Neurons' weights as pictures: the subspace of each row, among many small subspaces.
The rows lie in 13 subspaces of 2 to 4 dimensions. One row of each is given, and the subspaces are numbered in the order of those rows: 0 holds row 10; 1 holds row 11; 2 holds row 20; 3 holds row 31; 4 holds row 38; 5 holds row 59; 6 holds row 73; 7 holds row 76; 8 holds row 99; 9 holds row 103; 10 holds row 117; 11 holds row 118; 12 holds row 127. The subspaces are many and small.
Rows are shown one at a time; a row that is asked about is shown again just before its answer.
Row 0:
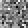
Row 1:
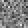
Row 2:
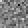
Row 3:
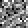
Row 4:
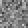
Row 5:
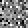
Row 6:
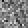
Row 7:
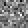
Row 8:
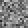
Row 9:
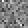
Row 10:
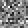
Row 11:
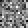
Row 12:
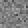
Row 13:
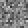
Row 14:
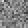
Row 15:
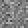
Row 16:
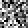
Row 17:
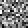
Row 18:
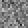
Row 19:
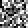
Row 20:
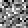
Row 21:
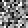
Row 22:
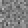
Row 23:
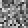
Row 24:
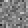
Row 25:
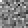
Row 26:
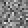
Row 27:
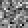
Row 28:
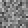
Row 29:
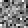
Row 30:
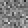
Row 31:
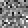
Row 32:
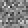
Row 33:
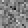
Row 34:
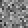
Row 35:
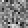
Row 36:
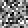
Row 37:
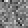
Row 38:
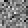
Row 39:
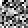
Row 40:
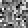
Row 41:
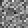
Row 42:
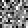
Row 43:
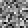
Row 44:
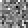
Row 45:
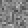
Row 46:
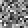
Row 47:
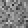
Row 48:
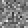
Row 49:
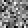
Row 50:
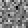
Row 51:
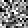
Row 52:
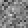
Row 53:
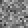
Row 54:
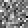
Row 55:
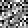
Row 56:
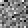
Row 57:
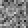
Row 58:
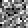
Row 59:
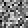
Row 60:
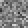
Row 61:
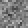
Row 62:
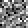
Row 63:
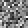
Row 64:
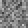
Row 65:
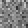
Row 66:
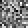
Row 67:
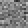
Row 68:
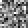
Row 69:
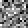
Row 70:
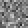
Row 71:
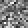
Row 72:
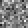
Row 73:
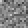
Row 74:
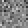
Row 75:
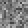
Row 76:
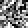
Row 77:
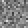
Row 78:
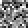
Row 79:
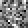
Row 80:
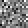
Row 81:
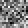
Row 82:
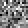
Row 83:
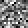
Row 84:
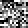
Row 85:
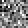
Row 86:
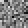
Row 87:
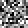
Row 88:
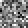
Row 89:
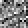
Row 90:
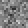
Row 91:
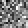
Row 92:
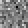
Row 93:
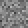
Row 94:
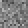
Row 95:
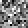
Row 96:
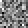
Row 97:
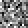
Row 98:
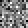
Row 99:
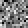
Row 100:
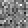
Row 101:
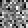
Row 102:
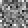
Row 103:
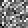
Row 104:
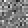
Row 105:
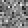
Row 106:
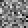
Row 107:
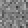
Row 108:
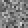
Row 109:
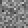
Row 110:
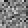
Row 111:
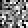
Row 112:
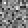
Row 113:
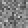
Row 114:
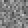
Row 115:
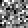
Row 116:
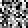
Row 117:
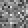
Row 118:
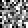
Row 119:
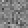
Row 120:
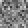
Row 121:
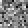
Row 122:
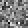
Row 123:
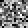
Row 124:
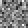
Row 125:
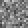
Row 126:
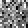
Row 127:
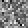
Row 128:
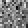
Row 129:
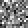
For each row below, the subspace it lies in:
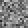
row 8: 5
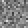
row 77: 3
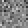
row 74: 4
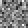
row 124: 0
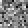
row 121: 8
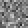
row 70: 8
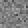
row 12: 2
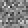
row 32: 0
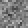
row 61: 9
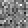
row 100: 4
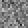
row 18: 12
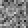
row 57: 4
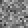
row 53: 5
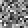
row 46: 5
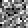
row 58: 2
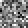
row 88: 3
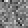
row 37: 12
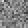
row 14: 4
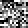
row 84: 6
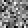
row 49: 9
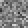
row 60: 3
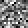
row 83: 7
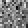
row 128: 1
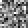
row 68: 6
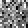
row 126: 1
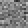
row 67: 6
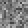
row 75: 10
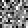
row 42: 11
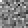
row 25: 6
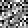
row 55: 6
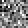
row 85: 4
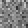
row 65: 1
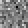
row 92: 11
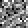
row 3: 2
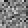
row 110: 4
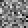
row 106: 3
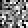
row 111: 11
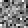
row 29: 12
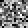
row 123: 3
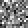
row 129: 8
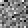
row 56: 4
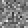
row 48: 3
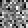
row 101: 1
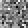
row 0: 11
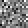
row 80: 4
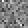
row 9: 12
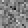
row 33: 9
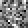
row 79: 3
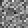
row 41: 9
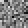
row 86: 4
